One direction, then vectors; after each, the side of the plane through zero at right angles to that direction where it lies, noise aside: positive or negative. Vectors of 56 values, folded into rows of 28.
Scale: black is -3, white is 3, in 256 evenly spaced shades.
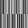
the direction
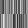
positive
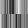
negative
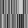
positive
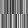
negative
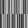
positive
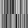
negative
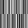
positive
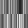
negative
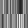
negative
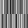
negative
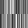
positive
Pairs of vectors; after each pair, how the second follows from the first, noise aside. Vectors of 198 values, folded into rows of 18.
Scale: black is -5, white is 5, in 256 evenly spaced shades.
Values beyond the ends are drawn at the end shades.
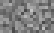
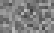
negated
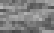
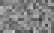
sign-scrambled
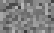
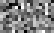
scaled up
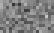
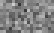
sign-scrambled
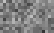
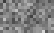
negated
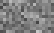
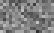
negated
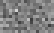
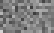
wrapped around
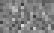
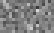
wrapped around
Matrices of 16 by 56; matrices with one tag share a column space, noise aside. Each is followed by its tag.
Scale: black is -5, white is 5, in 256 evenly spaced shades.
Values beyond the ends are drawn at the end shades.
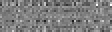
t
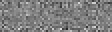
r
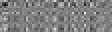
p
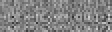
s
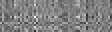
s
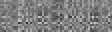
s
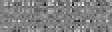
t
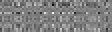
p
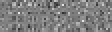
p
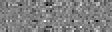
t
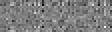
t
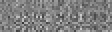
s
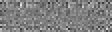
r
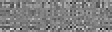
r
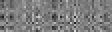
s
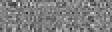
p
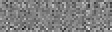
r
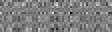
p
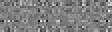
t
